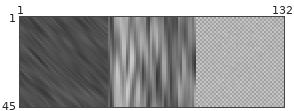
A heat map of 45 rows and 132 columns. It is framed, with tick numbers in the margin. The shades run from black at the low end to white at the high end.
The table splits into one row of 3 panels. Panel 1,1: low, slanting down to the right, faint in contrast. Panel 1,2: middling, streaked downward, strong in contrast. Panel 1,3: high, checkered.
